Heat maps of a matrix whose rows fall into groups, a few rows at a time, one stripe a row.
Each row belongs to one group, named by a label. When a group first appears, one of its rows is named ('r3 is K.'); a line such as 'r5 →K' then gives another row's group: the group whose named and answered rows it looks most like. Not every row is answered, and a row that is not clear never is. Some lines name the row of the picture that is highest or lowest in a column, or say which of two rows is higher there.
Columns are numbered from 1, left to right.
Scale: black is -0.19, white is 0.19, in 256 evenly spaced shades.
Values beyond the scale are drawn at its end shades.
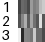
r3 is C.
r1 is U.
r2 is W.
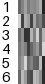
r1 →W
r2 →C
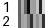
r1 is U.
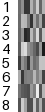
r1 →U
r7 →U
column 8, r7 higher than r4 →No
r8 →W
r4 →W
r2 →W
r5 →U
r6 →C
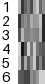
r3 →W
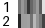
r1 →U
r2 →W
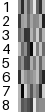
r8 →C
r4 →C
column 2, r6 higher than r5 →Yes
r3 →U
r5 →U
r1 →C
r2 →W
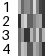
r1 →C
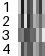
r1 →C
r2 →C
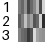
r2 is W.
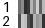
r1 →U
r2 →W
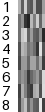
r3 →W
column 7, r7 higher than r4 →Yes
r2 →U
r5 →W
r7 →U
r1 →C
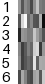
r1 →C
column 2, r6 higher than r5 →Yes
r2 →W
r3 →W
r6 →U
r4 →C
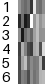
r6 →U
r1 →C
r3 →C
